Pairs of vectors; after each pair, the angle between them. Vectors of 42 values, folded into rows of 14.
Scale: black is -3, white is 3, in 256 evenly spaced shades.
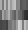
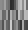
partly opposed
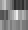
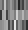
partly aligned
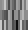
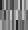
partly aligned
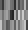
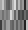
nearly opposite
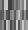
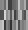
partly aligned
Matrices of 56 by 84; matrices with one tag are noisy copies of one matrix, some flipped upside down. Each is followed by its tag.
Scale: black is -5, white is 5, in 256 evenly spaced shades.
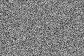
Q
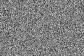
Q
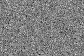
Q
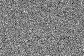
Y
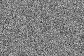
Q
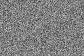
Q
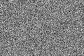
Q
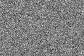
Y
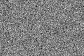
Q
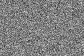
Y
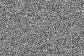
Y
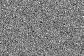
Q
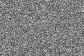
Y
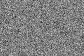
Q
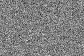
Y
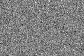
Q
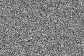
Y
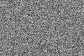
Y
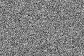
Y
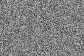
Q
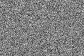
Y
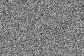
Q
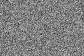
Q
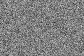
Q
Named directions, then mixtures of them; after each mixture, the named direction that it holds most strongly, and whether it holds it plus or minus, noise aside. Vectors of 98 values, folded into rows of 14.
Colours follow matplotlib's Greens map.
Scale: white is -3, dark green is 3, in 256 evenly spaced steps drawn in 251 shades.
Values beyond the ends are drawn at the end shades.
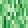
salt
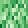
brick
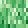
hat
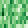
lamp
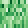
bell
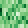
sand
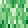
hat, plus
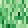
hat, plus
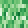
sand, minus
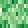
sand, minus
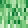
hat, minus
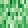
brick, plus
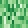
salt, minus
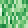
sand, minus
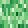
sand, minus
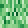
salt, plus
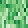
hat, minus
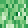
brick, plus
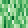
salt, plus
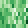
hat, plus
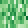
salt, minus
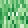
salt, minus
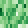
sand, plus
